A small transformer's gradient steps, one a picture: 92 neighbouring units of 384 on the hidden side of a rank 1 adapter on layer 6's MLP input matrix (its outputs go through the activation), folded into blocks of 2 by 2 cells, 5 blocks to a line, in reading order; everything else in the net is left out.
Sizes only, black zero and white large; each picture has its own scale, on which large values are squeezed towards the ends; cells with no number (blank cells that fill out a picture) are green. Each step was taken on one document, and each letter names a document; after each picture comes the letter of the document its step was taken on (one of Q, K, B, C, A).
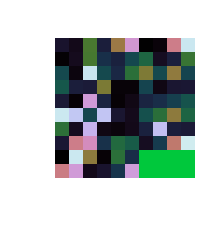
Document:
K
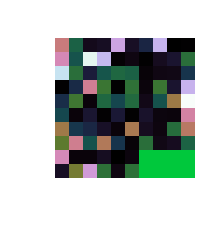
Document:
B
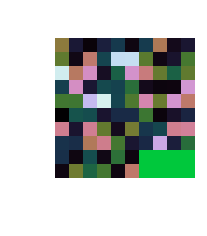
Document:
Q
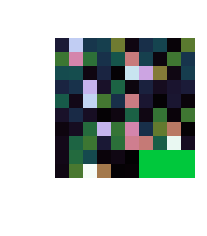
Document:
Q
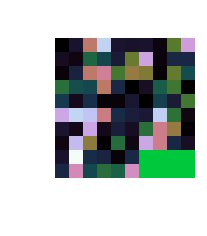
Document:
K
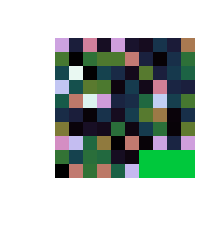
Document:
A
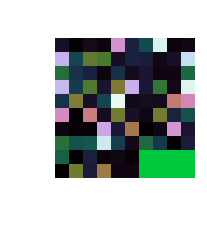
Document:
B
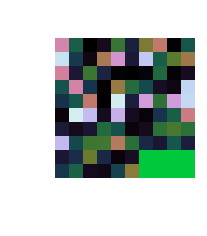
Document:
B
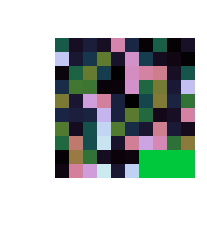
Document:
Q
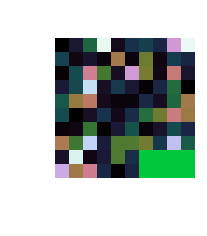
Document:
K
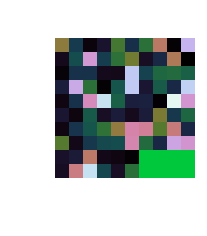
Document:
Q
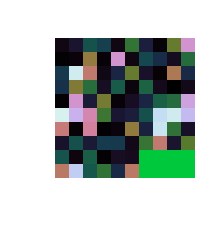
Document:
K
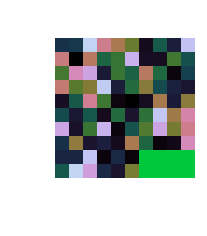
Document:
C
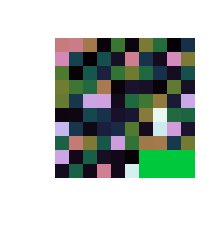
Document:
A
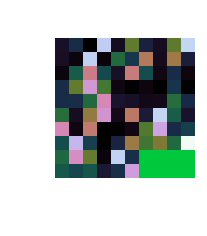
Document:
K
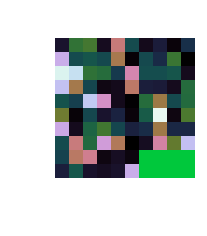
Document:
C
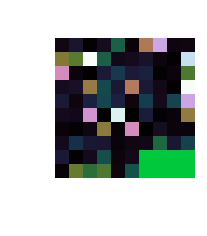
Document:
B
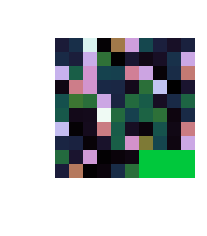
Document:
C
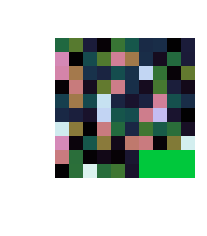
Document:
A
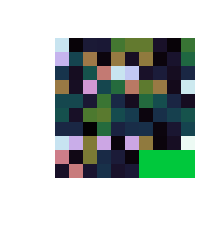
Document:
C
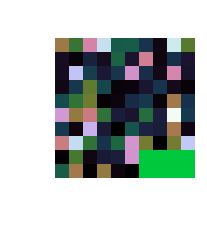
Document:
K
